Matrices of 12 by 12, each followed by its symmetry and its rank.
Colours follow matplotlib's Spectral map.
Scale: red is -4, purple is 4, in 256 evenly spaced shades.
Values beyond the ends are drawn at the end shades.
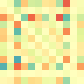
antisymmetric, rank two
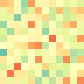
neither, full rank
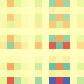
neither, rank one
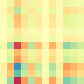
neither, rank one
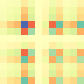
symmetric, rank one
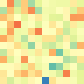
neither, full rank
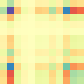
symmetric, rank one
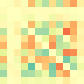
antisymmetric, rank two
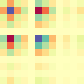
symmetric, rank one
